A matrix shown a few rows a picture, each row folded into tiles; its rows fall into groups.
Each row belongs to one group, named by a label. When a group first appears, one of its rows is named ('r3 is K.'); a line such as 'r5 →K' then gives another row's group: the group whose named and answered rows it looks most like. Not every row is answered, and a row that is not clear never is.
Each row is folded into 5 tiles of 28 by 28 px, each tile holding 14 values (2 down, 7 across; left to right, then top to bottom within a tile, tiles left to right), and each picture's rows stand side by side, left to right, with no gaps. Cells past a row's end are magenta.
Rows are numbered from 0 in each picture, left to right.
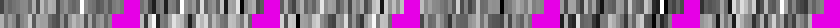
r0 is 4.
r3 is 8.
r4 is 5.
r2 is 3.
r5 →4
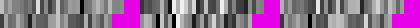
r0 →8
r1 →4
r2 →8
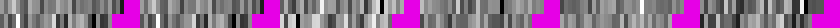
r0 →5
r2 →3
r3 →8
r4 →4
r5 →5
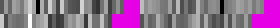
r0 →4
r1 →8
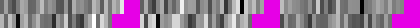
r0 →3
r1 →3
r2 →8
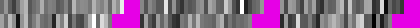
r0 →3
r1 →5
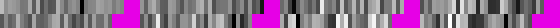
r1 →5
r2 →3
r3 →4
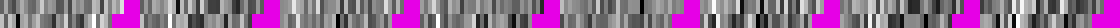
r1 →4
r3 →5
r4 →8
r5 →5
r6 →4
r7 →4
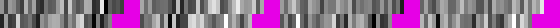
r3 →3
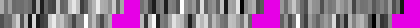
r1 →3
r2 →5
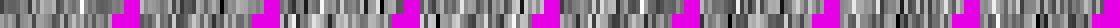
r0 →4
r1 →8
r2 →3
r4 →4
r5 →8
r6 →5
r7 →5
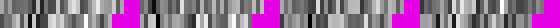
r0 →8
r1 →3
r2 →8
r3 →4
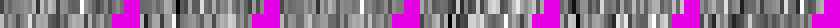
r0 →4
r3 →8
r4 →3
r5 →5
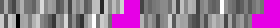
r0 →3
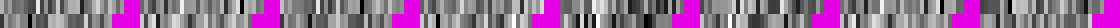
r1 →3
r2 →8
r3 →3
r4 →4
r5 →4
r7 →4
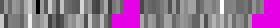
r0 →4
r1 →4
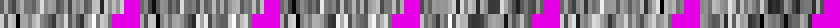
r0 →3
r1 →3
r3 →4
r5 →4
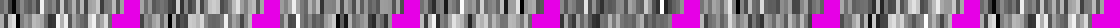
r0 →3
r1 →8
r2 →5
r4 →5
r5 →4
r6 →8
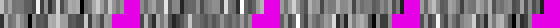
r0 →8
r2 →5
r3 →5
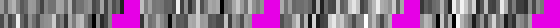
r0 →5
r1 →8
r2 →8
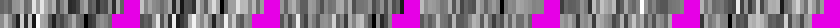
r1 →8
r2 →5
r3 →8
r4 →4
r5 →8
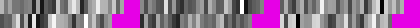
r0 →8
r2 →3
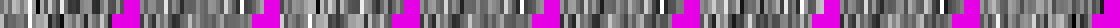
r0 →4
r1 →5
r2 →4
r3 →5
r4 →5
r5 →5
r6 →5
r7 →5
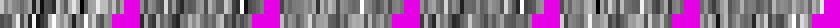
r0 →8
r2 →4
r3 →5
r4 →4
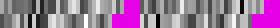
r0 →8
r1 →3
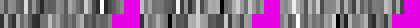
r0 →5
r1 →8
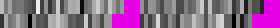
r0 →8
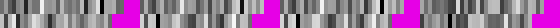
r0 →3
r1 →3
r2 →3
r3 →8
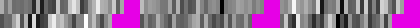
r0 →8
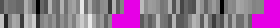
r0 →4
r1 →8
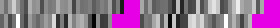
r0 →5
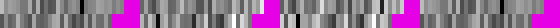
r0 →8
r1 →3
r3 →8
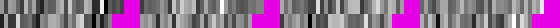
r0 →5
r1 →4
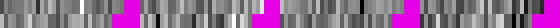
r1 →3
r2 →8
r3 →5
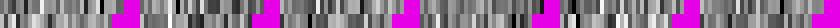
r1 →4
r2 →8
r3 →5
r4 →3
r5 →8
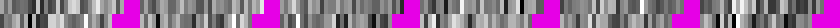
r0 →8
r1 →3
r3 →3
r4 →4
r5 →4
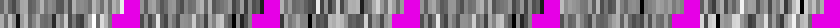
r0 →3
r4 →8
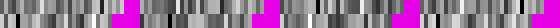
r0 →3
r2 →4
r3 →3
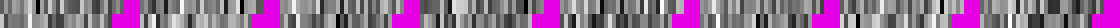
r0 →4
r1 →3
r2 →5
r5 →5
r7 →4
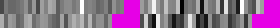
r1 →5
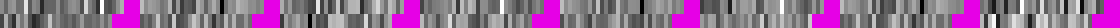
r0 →5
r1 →8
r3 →4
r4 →8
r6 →8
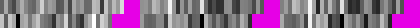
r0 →3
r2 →4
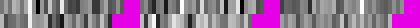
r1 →3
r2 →4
